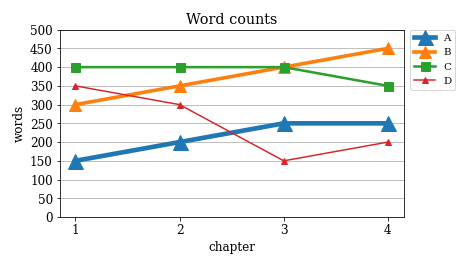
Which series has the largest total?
C
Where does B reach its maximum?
4
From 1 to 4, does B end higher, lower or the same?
higher
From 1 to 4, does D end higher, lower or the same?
lower
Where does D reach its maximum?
1
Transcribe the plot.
Title: Word counts
x-axis: chapter, ticks 1 2 3 4
y-axis: words, ticks 0 50 100 150 200 250 300 350 400 450 500
Legend: A, B, C, D
Values:
A: 150 200 250 250
B: 300 350 400 450
C: 400 400 400 350
D: 350 300 150 200
